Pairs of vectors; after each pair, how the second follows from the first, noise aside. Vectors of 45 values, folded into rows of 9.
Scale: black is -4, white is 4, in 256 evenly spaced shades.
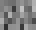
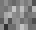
sign-scrambled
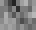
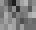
copied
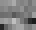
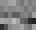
copied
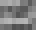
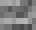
copied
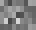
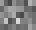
copied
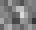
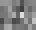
sign-scrambled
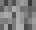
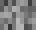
copied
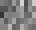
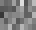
copied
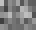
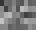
sign-scrambled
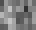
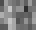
copied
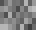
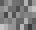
copied
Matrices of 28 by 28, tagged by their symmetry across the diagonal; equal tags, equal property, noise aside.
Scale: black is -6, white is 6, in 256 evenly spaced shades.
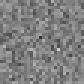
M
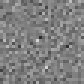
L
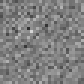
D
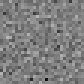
M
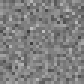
L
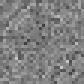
D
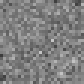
D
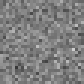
M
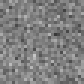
L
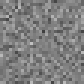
L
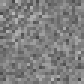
D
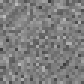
D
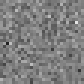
M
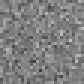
L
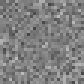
D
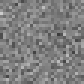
M
